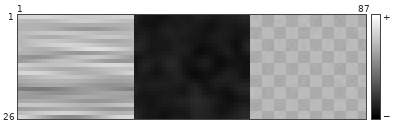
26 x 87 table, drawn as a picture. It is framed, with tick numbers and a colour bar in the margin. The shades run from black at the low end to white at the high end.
The table splits into one row of 3 panels. Panel 1,1: high, streaked across. Panel 1,2: very low, blotchy, faint in contrast. Panel 1,3: high, checkered, faint in contrast.
